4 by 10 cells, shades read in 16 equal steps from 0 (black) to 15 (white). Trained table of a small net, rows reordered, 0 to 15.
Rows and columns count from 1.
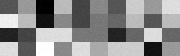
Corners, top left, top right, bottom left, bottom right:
5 13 13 9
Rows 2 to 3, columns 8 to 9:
11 5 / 6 13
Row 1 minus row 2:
-9 -2 -1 3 0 1 -1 1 4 2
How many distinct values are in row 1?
8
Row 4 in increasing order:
1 5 8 9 10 12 12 13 13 15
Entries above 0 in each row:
9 10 10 10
